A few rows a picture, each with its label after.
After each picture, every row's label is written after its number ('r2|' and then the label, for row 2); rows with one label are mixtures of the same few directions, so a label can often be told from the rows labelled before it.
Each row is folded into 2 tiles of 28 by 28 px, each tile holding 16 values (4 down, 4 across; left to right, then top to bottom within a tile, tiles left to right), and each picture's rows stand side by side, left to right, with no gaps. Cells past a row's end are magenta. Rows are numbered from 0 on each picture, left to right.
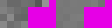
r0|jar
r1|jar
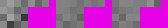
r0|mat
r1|mat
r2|jar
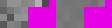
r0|jar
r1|jar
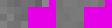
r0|jar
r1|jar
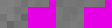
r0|mat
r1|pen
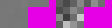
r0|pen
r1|mat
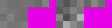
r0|jar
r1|mat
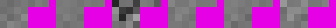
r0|mat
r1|mat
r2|pen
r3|pen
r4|mat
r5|pen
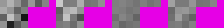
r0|mat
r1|pen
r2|mat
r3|pen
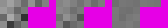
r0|mat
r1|mat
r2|pen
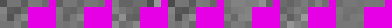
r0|pen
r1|pen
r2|jar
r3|pen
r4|jar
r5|mat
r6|pen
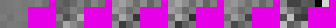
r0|jar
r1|mat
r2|mat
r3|mat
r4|mat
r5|jar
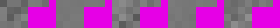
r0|pen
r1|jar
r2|mat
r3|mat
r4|mat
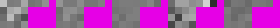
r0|pen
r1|pen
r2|jar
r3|jar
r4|pen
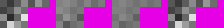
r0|mat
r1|mat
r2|mat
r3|mat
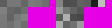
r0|pen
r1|jar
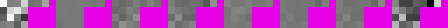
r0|pen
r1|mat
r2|mat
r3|jar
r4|pen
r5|jar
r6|jar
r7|jar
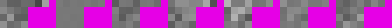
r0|jar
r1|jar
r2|pen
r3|jar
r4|pen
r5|pen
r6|mat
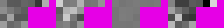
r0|jar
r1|pen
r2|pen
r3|jar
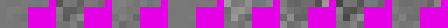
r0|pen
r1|pen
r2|mat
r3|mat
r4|pen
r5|jar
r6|pen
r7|jar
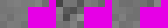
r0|jar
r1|pen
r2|jar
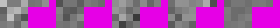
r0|pen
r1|pen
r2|mat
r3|jar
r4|pen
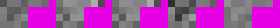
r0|pen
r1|jar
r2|jar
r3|pen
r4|pen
